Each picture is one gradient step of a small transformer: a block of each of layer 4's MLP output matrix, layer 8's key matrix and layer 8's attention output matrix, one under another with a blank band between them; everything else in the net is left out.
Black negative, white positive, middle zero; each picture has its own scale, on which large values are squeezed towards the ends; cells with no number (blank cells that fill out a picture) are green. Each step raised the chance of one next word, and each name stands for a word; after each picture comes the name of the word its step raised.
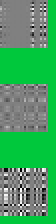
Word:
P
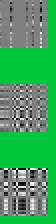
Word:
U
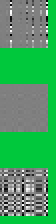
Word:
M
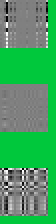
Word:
U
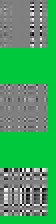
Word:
P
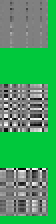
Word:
U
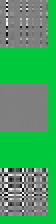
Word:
P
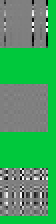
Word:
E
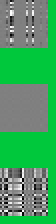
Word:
M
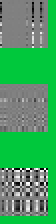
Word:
U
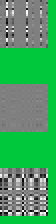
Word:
M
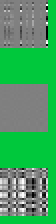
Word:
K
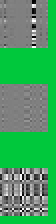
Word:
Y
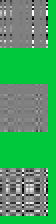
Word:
M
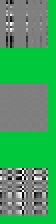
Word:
E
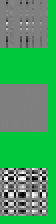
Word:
E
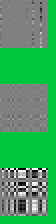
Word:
U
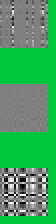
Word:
M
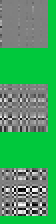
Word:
P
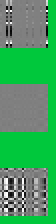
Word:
K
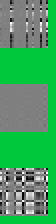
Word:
E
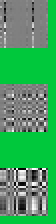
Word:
U
